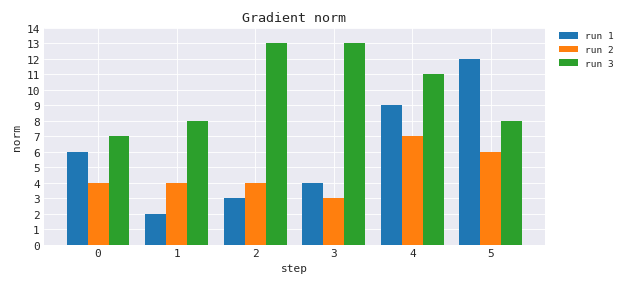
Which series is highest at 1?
run 3
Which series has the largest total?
run 3
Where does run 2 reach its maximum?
4
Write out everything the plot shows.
Title: Gradient norm
x-axis: step, ticks 0 1 2 3 4 5
y-axis: norm, ticks 0 1 2 3 4 5 6 7 8 9 10 11 12 13 14
Legend: run 1, run 2, run 3
Values:
run 1: 6 2 3 4 9 12
run 2: 4 4 4 3 7 6
run 3: 7 8 13 13 11 8
